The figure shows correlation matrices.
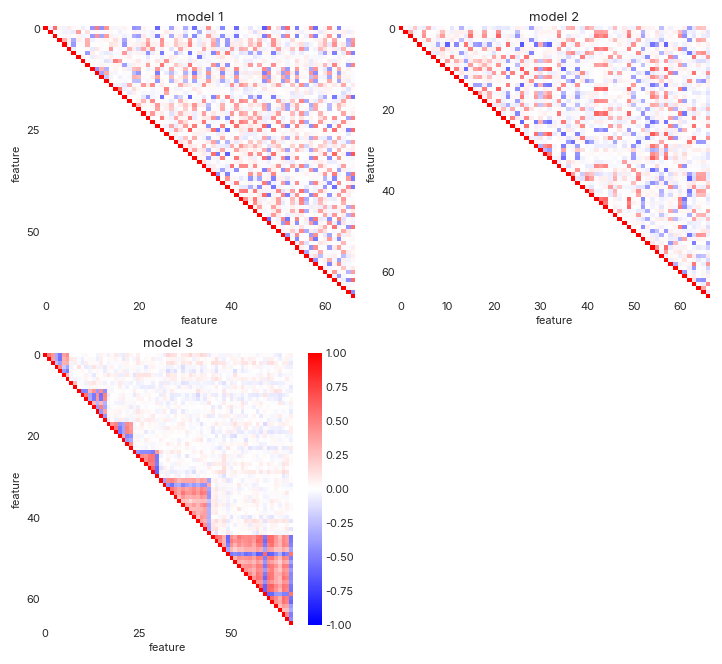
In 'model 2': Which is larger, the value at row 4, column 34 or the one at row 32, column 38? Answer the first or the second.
the first
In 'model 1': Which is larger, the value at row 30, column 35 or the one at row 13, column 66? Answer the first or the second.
the second
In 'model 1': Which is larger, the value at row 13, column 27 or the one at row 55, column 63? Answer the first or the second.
the second
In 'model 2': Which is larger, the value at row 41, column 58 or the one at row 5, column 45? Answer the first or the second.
the second
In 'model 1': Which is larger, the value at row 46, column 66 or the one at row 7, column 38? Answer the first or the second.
the first
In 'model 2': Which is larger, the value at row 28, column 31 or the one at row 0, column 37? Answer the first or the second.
the second
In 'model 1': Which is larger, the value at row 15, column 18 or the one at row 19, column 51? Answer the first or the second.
the second
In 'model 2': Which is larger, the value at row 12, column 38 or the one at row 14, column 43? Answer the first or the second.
the second
